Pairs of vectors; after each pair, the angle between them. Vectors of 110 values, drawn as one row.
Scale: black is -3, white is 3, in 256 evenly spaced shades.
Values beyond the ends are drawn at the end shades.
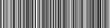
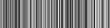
partly opposed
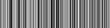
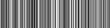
nearly opposite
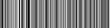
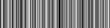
partly opposed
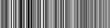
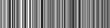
nearly opposite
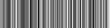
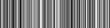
orthogonal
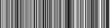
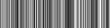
nearly parallel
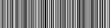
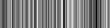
orthogonal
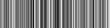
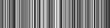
nearly opposite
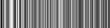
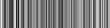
nearly opposite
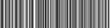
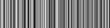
nearly opposite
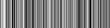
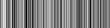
nearly parallel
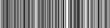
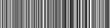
orthogonal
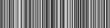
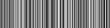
nearly parallel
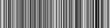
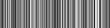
nearly opposite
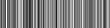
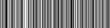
partly opposed
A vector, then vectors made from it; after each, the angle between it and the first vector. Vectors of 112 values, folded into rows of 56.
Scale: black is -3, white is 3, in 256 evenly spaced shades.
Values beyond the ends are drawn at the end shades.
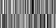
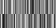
nearly parallel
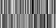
nearly parallel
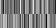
partly opposed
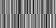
orthogonal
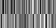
nearly opposite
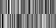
orthogonal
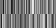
nearly opposite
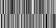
partly opposed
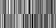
orthogonal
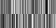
partly aligned
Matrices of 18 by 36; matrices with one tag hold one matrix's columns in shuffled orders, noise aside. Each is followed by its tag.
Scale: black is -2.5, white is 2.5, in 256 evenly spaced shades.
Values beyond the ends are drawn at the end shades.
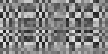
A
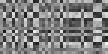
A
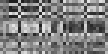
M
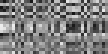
M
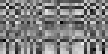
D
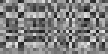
A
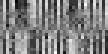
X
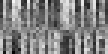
X
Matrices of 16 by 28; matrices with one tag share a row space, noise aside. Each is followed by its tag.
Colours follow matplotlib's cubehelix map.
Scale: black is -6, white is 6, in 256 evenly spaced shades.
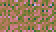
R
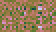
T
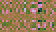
T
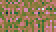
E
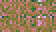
T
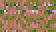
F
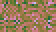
F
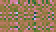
R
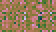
T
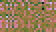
E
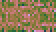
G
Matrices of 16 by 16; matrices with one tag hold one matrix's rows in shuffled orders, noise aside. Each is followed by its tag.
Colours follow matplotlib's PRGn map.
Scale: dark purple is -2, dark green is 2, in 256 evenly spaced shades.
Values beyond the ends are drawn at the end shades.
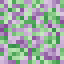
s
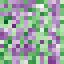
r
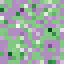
s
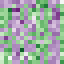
r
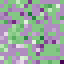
s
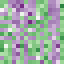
r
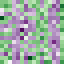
r
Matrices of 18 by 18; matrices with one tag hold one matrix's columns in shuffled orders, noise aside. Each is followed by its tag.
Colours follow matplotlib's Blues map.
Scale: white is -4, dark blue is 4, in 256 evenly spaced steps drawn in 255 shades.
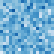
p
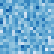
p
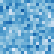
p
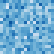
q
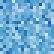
q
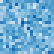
q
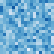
p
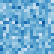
q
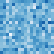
q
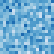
p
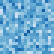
p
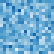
p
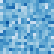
q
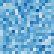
p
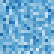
p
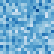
p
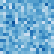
q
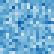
q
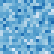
p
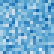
p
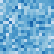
q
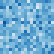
q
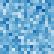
p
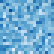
p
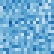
q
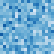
p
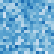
p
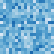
q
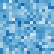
q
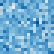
q
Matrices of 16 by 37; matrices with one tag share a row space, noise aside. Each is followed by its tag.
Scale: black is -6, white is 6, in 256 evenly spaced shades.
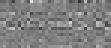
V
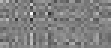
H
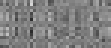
H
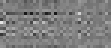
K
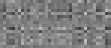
V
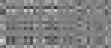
K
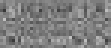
V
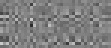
H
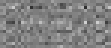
V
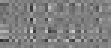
H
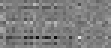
K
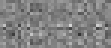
V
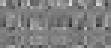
V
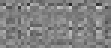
V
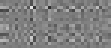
H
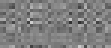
V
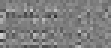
K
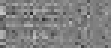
K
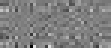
H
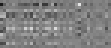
K
